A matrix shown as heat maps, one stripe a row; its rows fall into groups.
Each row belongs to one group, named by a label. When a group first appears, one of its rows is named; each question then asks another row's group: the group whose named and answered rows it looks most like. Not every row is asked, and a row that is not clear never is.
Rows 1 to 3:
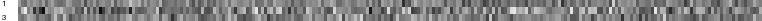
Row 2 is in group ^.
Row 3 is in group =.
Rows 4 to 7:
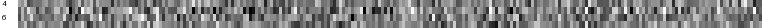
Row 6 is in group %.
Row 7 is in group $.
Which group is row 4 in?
^
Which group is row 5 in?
=
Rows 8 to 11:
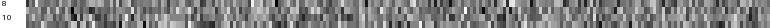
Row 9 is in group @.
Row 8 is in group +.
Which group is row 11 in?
=
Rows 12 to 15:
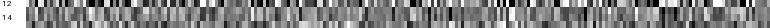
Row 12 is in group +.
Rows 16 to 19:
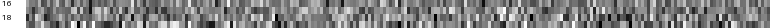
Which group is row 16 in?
@
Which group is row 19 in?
=
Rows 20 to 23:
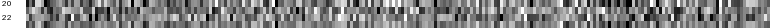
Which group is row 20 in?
+
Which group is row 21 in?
^
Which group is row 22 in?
=
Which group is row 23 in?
+
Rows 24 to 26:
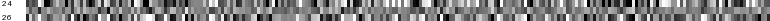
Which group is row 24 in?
+
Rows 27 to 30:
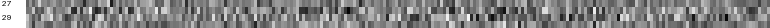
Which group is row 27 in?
%
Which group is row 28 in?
$
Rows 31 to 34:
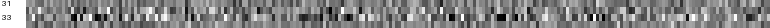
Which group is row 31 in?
^
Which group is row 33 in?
$
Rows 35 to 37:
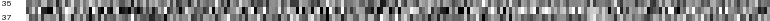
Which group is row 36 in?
^
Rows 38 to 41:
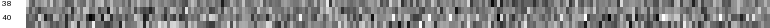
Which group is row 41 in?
=
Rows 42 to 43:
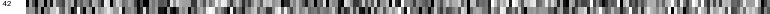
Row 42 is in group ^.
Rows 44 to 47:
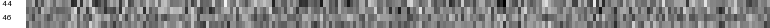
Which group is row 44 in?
$
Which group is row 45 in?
=
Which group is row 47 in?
=
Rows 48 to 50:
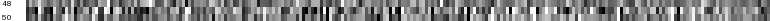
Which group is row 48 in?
%
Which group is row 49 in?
^
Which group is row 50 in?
^
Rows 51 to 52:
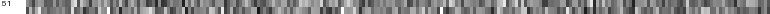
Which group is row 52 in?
%
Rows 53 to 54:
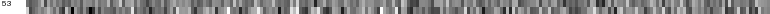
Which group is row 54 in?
@
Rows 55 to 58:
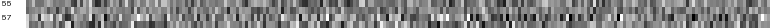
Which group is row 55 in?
$
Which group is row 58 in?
@
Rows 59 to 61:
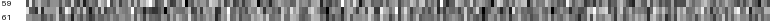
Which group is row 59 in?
%
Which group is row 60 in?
@
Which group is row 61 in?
@
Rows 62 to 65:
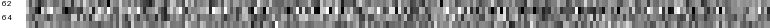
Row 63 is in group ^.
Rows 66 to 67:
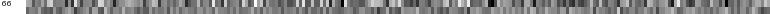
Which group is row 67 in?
^
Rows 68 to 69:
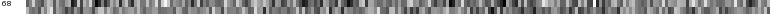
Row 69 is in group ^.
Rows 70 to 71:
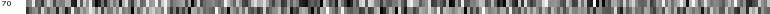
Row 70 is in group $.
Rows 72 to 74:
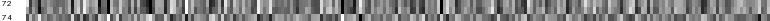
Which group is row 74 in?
%
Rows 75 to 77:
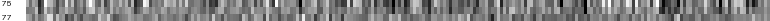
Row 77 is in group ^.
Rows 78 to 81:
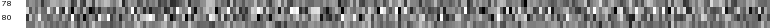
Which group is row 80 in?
%
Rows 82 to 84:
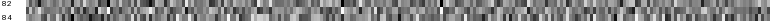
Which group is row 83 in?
%
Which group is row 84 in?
@
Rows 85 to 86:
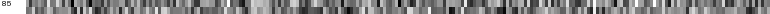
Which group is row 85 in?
@
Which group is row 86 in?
$
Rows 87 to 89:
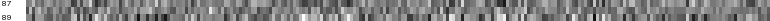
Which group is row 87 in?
$
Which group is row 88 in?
%
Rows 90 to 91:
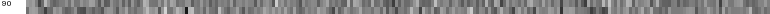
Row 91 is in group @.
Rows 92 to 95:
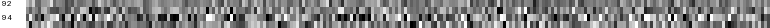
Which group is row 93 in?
=
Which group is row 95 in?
@
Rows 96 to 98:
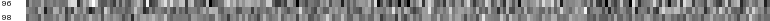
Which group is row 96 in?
=
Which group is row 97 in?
+
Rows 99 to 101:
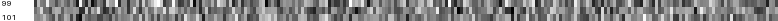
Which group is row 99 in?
%
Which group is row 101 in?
@
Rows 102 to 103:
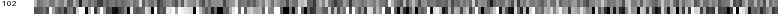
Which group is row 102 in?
@
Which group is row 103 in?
=
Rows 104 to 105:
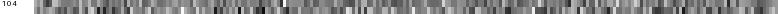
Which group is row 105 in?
=
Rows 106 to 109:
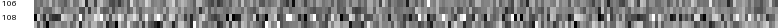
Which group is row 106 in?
=
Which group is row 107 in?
$
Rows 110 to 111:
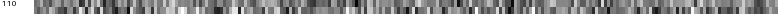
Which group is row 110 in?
$
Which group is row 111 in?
=
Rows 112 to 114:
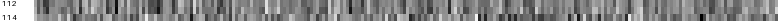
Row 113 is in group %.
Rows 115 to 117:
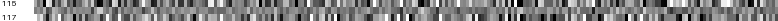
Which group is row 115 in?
+
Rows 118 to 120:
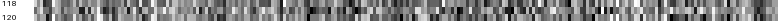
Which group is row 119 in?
$
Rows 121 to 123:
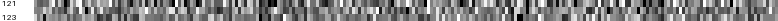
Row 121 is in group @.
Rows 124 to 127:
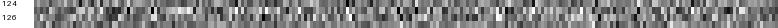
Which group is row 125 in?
=
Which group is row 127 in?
+
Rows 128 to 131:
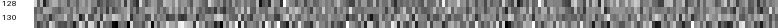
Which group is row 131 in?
=
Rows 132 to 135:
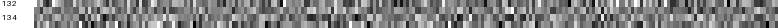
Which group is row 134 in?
$
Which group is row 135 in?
%
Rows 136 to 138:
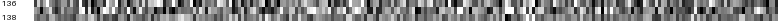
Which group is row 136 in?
%
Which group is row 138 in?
=
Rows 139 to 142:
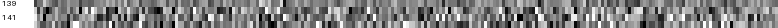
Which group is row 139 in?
+
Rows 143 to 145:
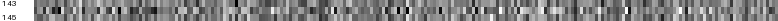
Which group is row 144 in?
^
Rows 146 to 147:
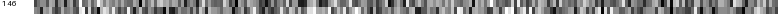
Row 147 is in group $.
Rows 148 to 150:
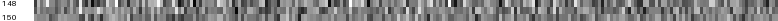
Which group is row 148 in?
%
